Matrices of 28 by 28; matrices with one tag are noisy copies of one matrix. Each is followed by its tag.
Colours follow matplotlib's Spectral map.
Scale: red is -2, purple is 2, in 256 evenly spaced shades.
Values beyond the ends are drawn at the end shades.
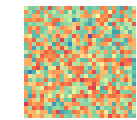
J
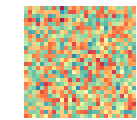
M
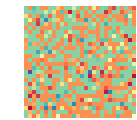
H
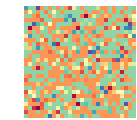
J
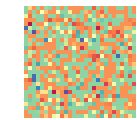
M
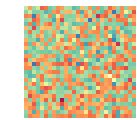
H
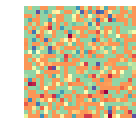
H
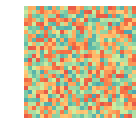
M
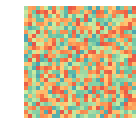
M
